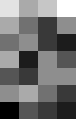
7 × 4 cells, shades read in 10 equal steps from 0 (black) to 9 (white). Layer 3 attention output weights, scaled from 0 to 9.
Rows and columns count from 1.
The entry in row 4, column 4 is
3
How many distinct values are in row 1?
4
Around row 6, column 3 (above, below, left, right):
5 2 6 2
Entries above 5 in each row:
4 1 0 1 0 1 0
